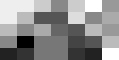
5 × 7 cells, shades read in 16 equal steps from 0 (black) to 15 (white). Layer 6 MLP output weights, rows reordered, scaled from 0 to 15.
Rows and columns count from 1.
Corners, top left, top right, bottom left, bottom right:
14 9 2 15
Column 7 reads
9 10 9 11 15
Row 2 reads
14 11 5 5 13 8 10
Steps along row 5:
up up same down down up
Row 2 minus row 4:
6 11 -2 -2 9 3 -1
